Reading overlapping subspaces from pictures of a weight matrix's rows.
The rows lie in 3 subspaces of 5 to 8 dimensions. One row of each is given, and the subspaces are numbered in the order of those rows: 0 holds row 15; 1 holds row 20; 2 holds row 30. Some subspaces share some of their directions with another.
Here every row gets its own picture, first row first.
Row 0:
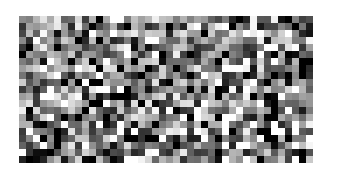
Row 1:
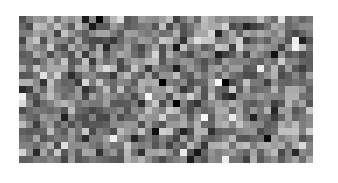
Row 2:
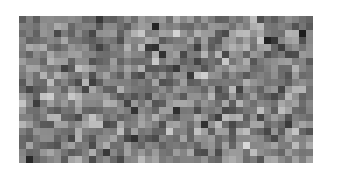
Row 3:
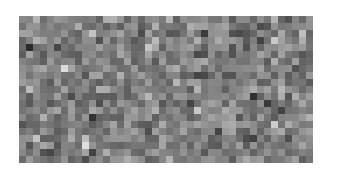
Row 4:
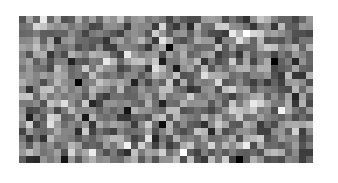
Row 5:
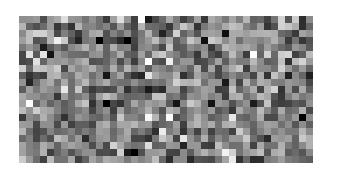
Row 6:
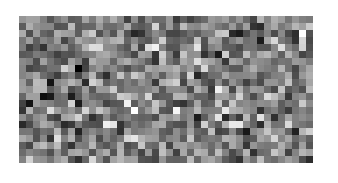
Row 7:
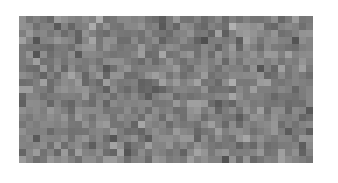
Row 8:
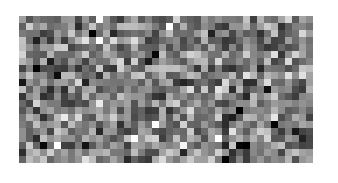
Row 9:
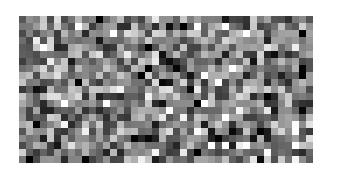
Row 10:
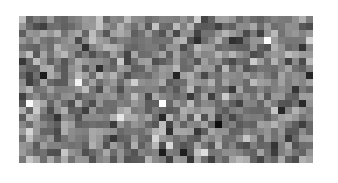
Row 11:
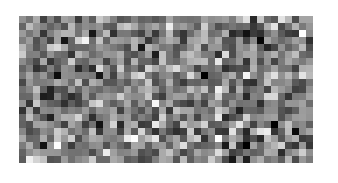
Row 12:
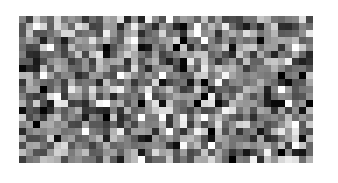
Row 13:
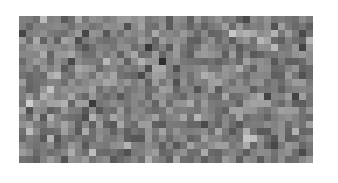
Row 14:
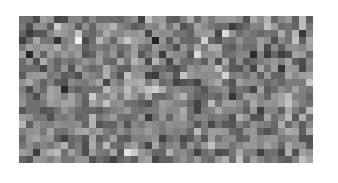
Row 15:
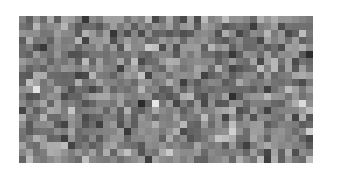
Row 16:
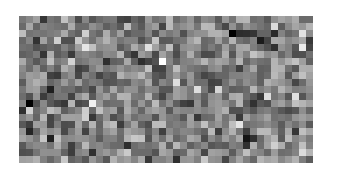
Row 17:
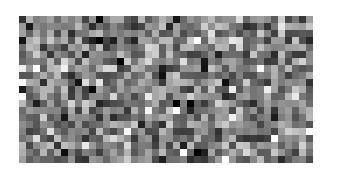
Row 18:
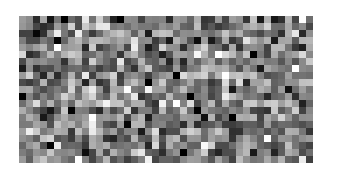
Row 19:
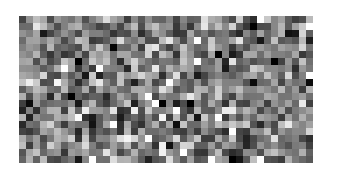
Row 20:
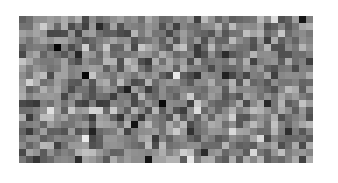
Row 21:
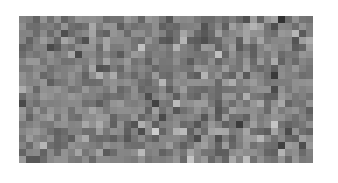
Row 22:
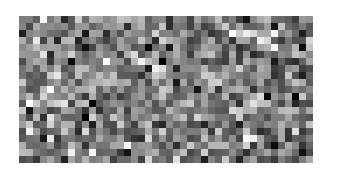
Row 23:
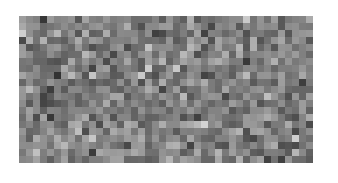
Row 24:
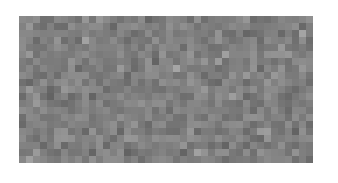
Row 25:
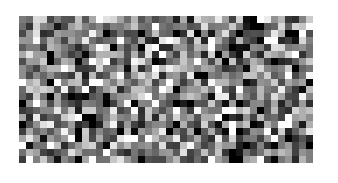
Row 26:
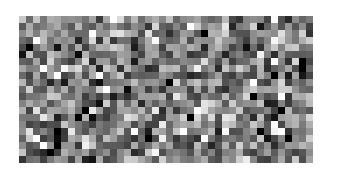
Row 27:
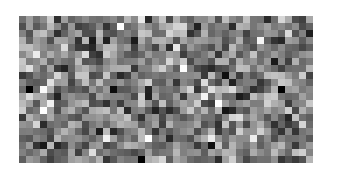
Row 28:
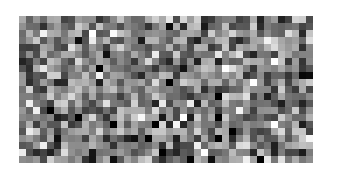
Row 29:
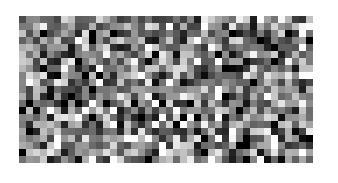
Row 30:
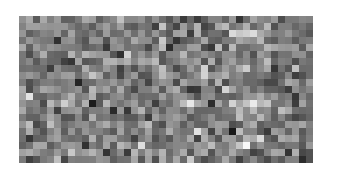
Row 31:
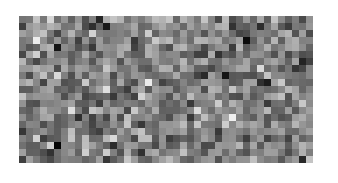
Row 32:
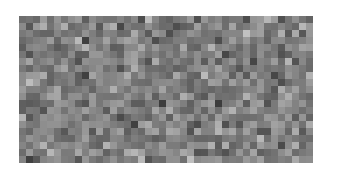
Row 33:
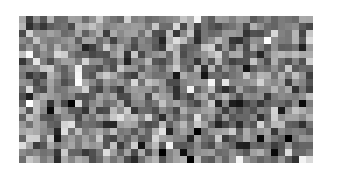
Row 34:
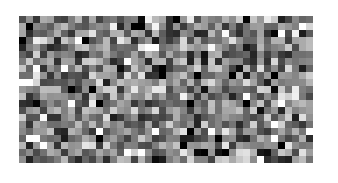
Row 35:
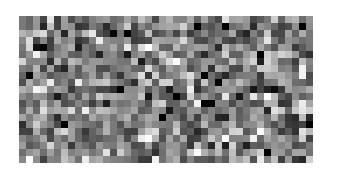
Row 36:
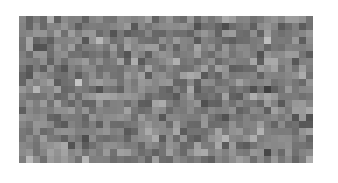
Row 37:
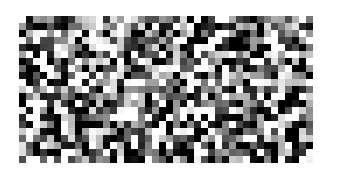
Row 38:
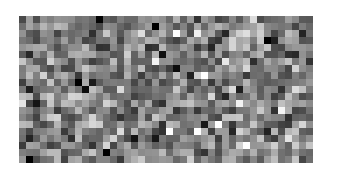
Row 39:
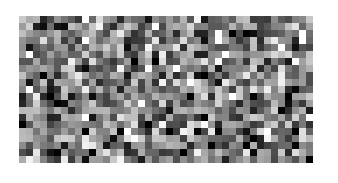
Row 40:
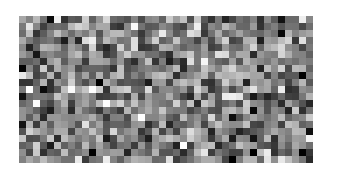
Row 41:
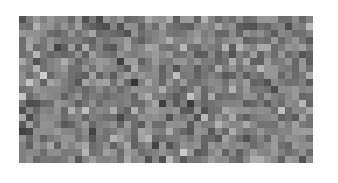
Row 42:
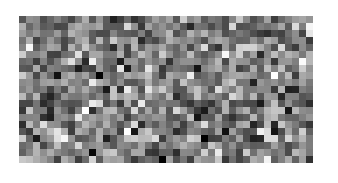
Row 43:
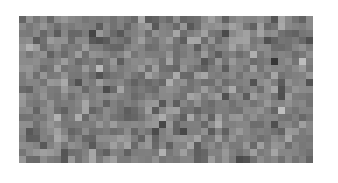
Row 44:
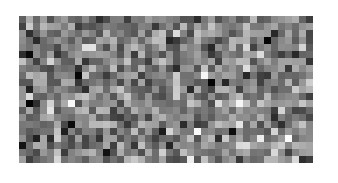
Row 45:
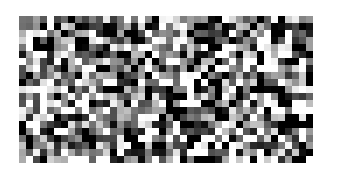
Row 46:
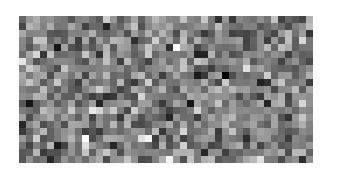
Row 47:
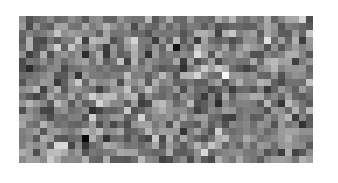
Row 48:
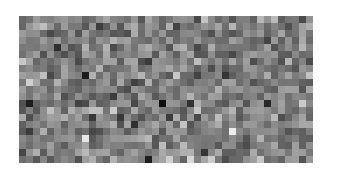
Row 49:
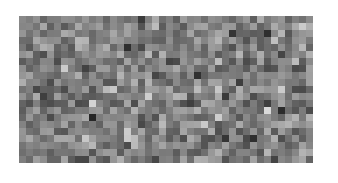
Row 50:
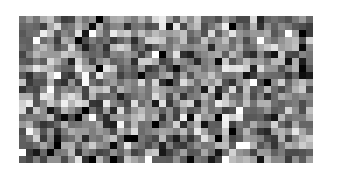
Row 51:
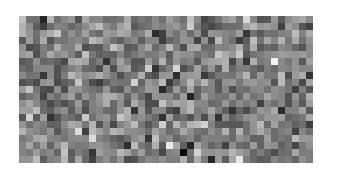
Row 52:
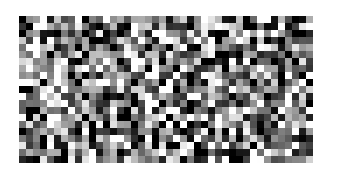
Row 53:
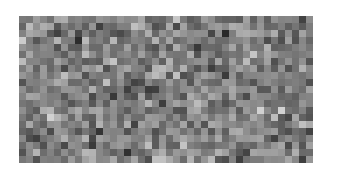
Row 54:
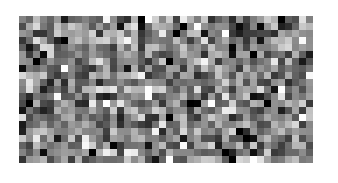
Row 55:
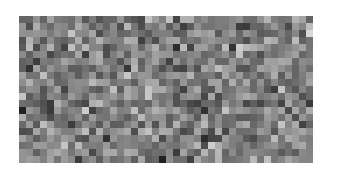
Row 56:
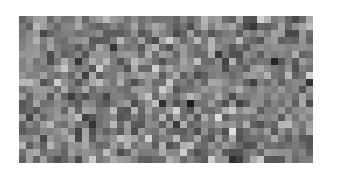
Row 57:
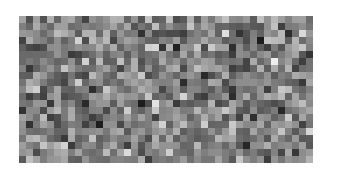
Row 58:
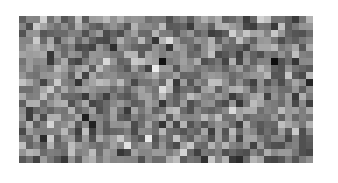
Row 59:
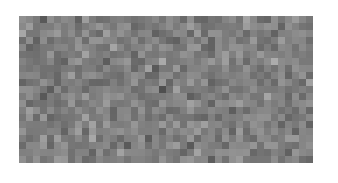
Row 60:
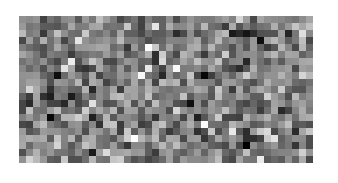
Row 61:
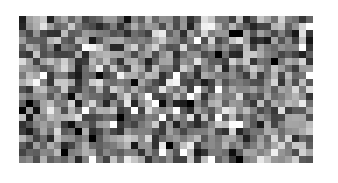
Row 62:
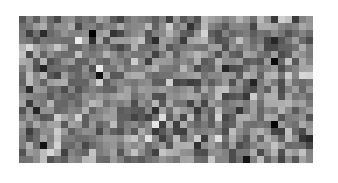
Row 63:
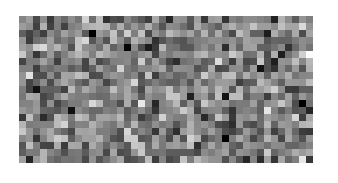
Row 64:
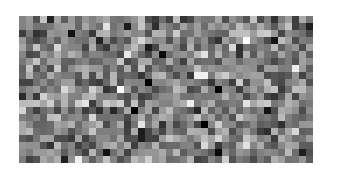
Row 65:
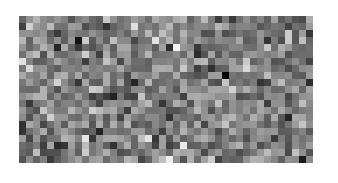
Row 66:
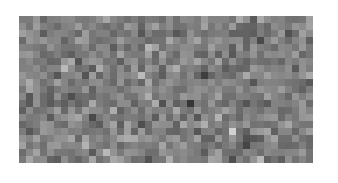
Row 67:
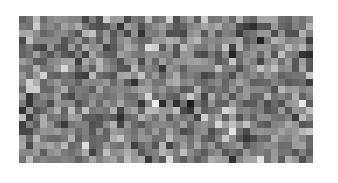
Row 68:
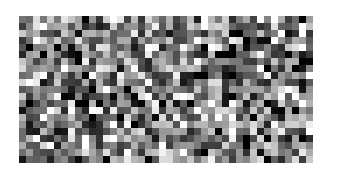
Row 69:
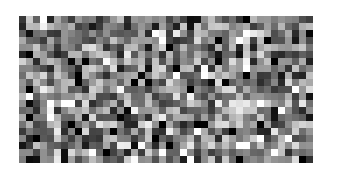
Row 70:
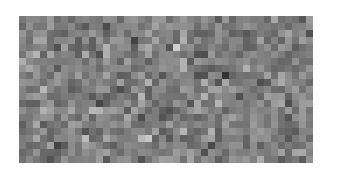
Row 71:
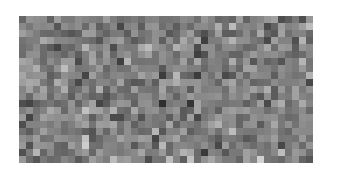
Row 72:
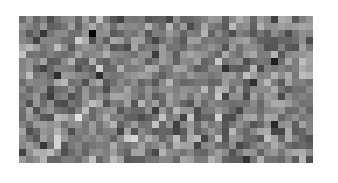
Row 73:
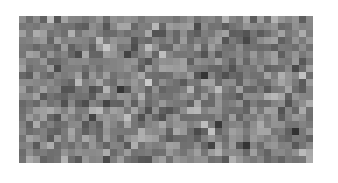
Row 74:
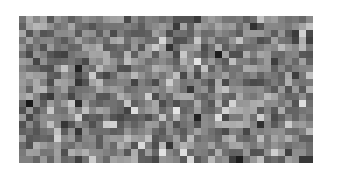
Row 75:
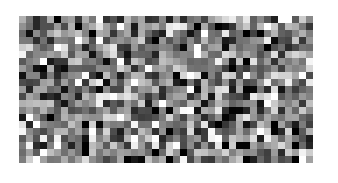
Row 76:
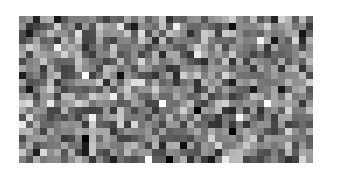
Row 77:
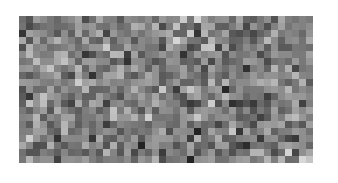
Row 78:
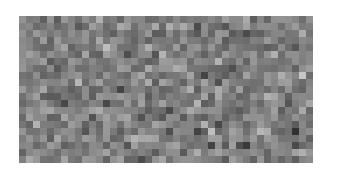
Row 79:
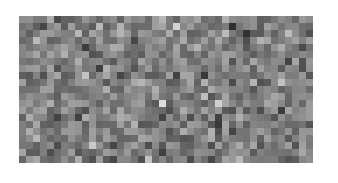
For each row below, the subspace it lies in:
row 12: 1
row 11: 1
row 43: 1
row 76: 1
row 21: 1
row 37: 2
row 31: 1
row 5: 1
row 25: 2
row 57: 0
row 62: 1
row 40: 1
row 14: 1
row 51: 2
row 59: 2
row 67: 0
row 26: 0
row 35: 0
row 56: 2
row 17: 1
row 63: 0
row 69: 2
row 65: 1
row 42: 0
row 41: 0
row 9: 0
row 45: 0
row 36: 0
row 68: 0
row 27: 1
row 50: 1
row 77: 2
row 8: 1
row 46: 1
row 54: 1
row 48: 1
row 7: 1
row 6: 2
